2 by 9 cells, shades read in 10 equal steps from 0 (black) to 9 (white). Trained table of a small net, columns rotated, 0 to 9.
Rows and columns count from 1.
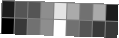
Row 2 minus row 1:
-1 -1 1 0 1 -2 -1 -4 1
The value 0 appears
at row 2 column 1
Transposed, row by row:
1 0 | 3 2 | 3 4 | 5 5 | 8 9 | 6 4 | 4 3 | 6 2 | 1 2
